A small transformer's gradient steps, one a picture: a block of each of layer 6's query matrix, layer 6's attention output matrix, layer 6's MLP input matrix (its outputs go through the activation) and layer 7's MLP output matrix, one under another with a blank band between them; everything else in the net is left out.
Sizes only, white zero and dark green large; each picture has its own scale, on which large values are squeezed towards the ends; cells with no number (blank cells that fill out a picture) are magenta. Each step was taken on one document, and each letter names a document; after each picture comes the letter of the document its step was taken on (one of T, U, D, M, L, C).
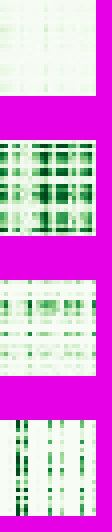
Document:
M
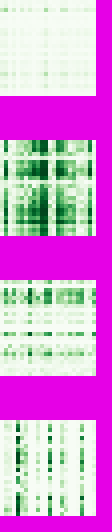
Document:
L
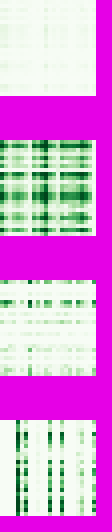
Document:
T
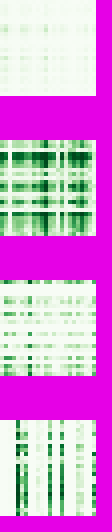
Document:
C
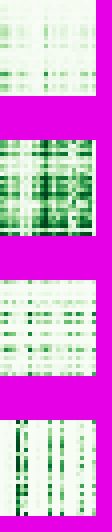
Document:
T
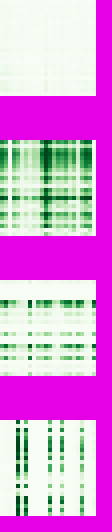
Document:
M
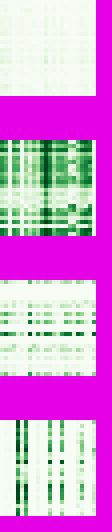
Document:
T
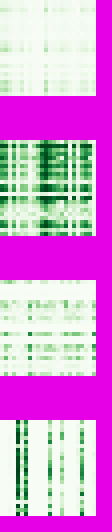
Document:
M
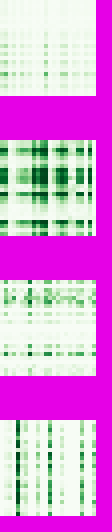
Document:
L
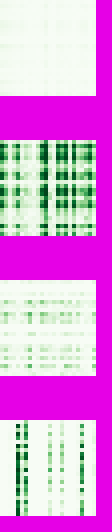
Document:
M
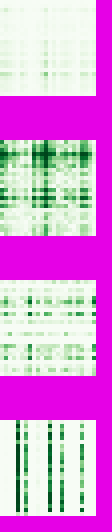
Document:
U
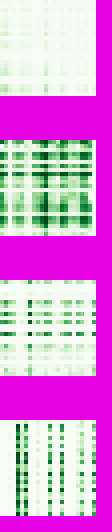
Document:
T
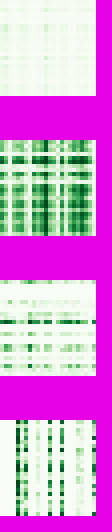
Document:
C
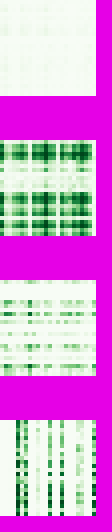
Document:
C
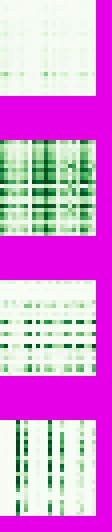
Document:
U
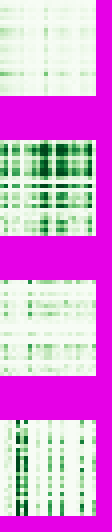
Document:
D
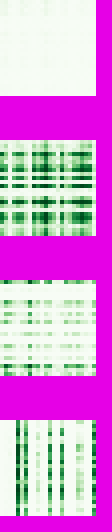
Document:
C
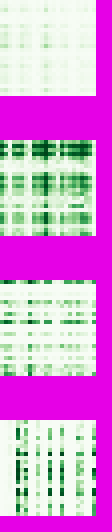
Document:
C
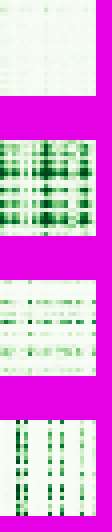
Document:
T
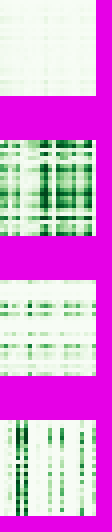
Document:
D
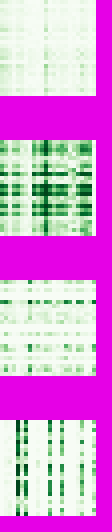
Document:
T
